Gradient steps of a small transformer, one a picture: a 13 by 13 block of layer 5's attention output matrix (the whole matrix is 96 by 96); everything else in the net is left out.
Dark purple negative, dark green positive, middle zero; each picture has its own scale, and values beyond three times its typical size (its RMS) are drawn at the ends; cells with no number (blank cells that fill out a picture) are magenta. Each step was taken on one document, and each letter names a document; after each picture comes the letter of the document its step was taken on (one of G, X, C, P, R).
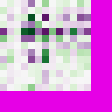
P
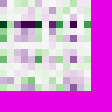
P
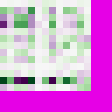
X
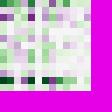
X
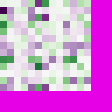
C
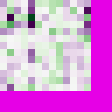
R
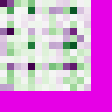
X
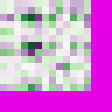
R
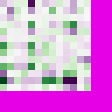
C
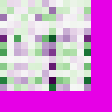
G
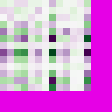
G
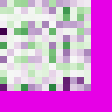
G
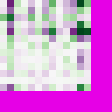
C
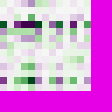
P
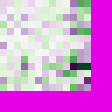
C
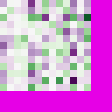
R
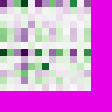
P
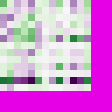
R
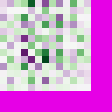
P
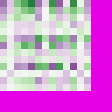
P
